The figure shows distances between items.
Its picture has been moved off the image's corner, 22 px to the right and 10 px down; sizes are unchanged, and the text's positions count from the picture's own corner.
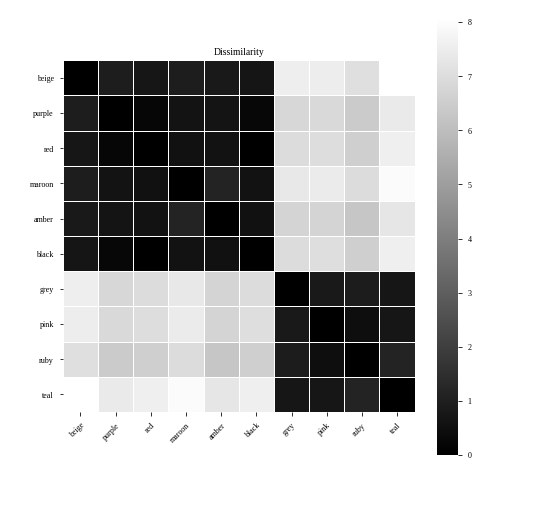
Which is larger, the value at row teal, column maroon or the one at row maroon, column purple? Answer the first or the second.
the first
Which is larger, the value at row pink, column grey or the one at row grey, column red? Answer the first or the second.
the second
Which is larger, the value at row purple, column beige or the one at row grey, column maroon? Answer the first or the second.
the second
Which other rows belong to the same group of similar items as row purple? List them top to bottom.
beige, red, maroon, amber, black
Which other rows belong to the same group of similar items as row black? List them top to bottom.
beige, purple, red, maroon, amber
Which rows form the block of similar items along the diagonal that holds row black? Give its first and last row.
beige to black
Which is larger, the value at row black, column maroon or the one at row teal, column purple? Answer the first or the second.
the second
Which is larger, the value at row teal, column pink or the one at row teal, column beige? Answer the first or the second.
the second
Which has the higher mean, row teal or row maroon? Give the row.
teal
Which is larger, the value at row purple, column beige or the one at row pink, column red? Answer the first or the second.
the second
